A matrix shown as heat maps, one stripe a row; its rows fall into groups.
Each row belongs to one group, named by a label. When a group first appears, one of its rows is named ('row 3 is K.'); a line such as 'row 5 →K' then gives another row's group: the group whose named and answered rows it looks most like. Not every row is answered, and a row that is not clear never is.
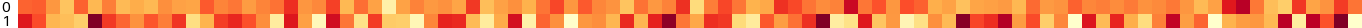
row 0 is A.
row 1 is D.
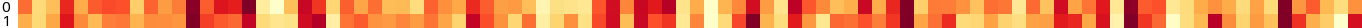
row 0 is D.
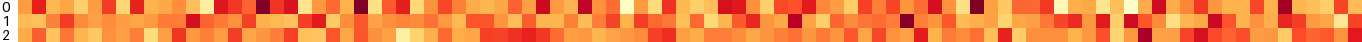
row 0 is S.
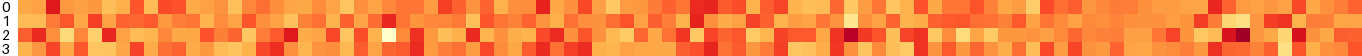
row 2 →A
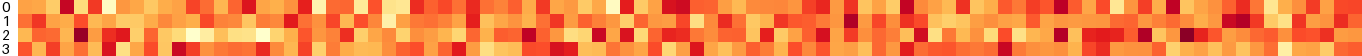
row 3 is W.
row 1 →A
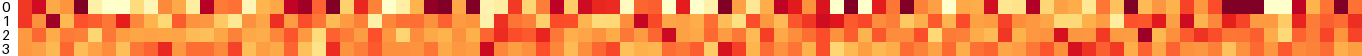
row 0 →A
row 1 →W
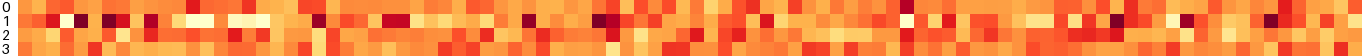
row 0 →D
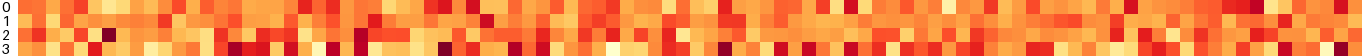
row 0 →A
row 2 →S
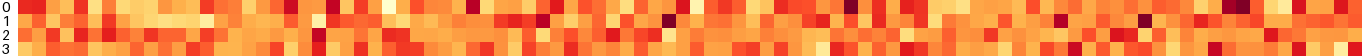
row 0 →A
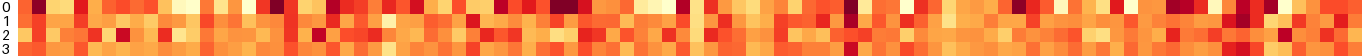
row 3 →A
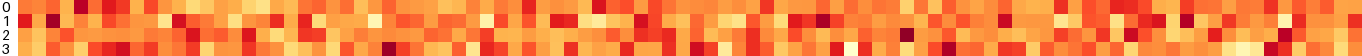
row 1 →W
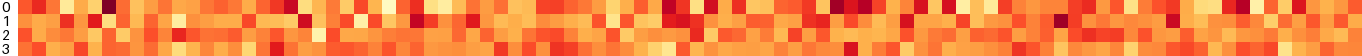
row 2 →W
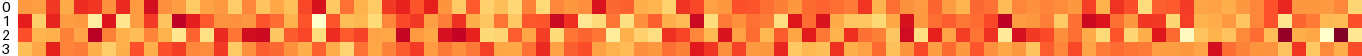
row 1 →W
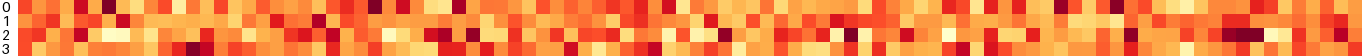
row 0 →S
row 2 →A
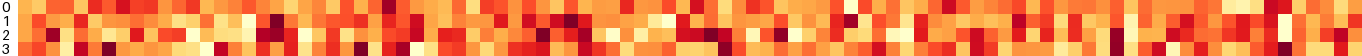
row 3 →S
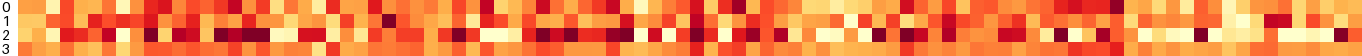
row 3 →W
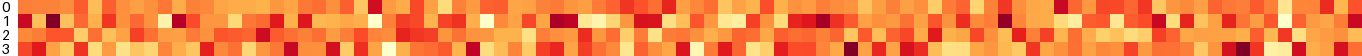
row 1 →W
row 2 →S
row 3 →A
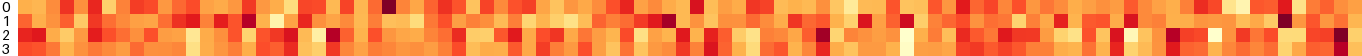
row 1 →D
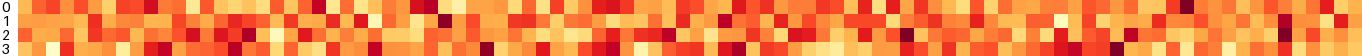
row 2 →D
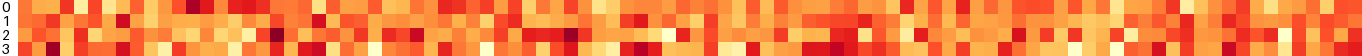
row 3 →W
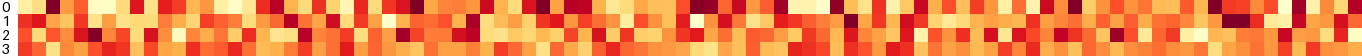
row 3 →D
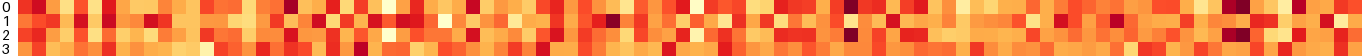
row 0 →A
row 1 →S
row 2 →A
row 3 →S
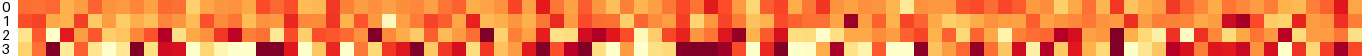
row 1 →A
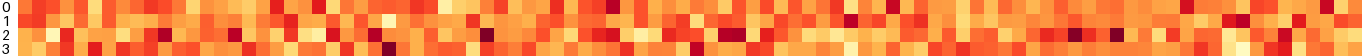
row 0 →S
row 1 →A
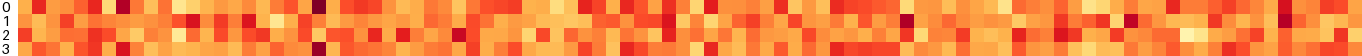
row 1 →D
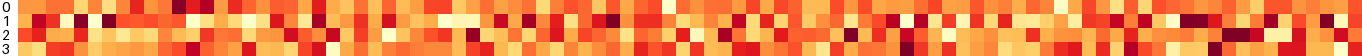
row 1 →S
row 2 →A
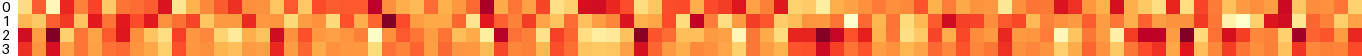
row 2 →W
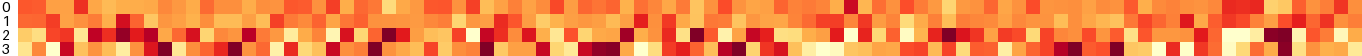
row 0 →A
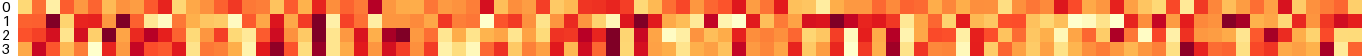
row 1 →W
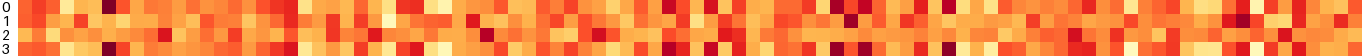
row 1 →A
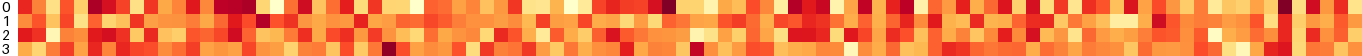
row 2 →D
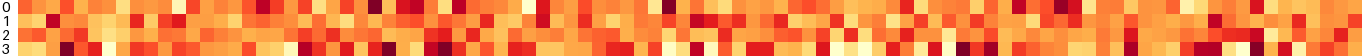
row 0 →S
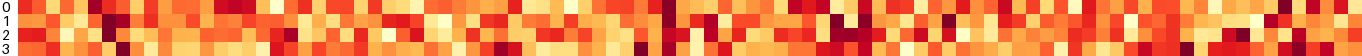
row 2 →A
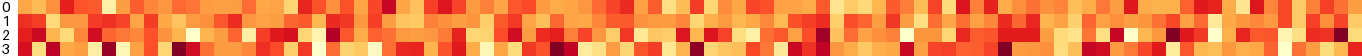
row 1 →D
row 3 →W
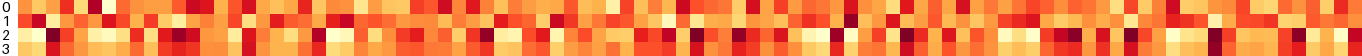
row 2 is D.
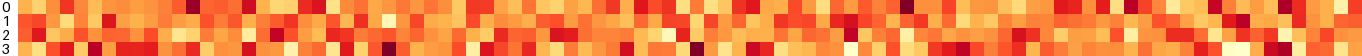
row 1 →A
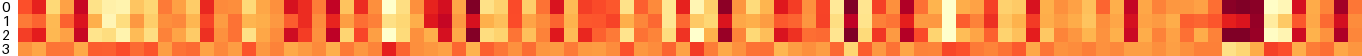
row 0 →A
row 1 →A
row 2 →A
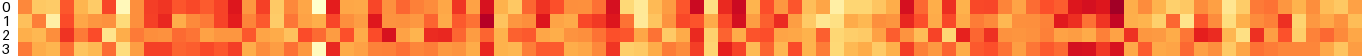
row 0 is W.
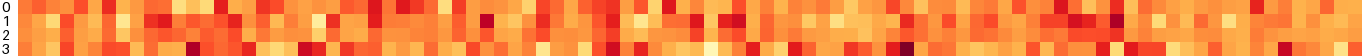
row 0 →S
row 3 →D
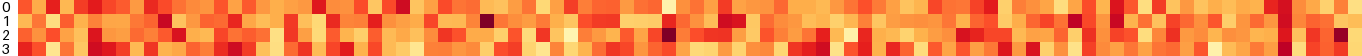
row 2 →D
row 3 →D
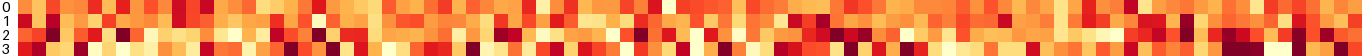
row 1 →W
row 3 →A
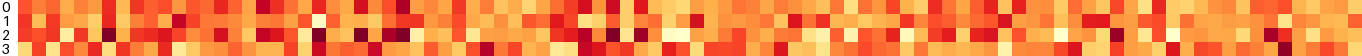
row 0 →S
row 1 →W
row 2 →S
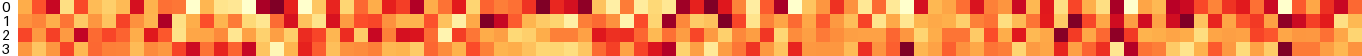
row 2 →S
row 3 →D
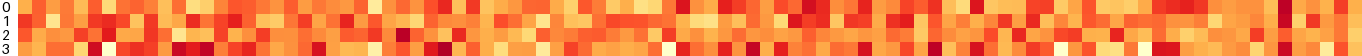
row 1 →D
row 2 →S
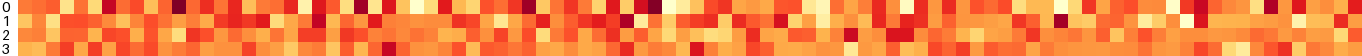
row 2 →D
